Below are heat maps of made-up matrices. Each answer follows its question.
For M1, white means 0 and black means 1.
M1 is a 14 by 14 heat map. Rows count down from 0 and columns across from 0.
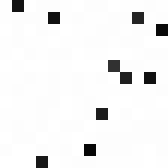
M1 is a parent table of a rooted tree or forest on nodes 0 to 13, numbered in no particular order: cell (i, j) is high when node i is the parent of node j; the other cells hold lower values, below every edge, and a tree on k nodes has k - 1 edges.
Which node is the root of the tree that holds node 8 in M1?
5
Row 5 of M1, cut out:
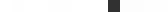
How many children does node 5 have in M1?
1
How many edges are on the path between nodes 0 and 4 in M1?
2
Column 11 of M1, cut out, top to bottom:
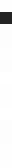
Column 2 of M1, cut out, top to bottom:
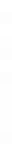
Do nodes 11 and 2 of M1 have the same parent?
no
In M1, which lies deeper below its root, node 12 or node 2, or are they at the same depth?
node 12
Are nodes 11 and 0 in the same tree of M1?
yes
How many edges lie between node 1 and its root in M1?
1
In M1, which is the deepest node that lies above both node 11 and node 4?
1
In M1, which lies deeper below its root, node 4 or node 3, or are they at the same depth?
the same depth
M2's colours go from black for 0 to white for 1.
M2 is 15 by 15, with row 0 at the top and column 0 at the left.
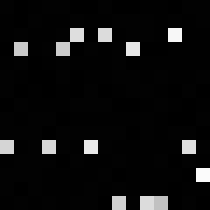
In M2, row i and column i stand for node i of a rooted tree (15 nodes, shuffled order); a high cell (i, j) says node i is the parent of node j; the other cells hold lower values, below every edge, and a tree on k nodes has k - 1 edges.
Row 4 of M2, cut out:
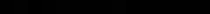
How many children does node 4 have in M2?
0
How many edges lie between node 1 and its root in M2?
5
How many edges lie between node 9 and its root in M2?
5
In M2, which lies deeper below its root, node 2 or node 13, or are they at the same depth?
node 13
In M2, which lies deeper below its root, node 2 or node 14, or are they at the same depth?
node 14
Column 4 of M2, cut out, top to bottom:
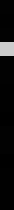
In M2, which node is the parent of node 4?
3
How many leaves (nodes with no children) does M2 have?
10
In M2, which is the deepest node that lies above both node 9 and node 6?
10
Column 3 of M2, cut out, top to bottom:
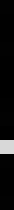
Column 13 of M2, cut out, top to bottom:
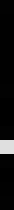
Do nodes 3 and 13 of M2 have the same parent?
yes
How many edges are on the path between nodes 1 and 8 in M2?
4
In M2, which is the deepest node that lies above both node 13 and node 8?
14
